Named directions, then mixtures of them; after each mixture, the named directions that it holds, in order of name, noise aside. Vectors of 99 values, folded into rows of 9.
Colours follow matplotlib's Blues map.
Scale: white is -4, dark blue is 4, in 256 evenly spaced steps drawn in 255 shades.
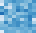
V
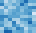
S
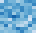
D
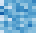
D, V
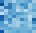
V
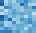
D, S, V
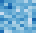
S, V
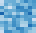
D, S, V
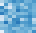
V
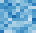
D, S, V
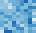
S, V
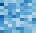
D, S, V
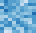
S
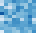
V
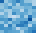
D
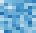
D, S, V
